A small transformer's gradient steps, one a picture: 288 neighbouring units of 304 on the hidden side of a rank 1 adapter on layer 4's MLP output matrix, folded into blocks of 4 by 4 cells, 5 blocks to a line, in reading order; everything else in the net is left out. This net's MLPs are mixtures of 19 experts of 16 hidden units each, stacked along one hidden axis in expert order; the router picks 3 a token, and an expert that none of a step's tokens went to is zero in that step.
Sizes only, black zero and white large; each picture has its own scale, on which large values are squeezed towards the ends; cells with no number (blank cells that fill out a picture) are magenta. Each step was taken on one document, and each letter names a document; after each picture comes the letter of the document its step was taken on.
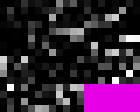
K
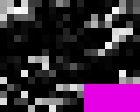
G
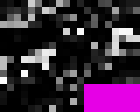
G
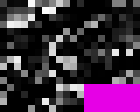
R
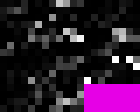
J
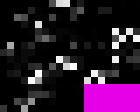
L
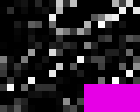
K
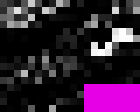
G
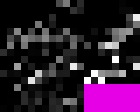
L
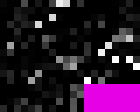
J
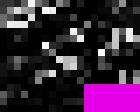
R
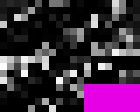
G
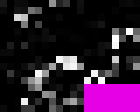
L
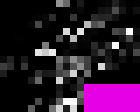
R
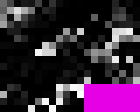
R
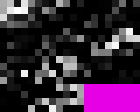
R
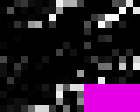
K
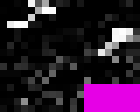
J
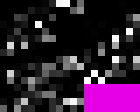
L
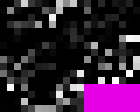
K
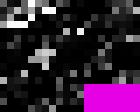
G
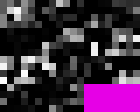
G
